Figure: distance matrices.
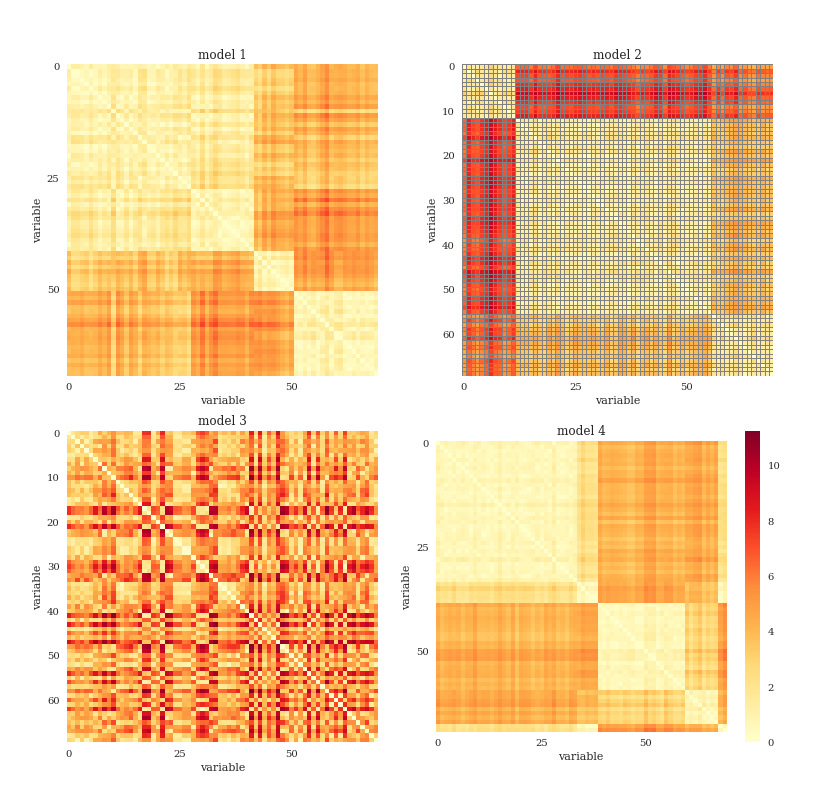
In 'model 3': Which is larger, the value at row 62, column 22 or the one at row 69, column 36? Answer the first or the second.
the first
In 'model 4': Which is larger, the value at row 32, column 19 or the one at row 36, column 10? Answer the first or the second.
the second
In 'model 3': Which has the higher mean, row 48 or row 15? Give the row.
48
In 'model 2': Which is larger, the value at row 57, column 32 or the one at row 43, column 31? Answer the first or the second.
the first
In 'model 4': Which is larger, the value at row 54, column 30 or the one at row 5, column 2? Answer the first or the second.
the first
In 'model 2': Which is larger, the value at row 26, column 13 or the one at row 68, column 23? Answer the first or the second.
the second
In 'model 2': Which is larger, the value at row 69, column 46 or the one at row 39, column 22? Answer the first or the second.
the first
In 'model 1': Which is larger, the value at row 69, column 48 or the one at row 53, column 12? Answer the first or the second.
the second
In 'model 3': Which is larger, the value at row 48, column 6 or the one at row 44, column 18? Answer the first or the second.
the second
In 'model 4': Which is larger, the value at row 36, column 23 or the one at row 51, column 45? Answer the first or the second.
the first
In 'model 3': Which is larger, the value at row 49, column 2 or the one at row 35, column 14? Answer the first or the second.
the first
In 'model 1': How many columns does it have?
70
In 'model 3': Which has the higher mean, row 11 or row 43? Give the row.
43
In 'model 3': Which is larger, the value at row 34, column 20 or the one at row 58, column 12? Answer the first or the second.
the second
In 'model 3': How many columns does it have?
70
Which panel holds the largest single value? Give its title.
model 3
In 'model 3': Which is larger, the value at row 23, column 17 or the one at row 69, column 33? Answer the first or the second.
the first
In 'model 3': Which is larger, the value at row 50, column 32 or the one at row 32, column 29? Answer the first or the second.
the second
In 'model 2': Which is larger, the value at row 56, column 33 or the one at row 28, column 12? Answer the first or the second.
the first
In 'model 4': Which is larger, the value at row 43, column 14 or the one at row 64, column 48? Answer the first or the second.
the first
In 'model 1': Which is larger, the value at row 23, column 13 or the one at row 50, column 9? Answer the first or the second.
the second
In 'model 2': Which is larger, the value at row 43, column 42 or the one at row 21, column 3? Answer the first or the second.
the second
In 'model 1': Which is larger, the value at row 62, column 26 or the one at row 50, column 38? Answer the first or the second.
the second
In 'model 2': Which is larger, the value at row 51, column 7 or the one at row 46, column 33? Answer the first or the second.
the first
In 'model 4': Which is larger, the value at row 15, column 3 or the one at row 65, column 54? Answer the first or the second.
the second
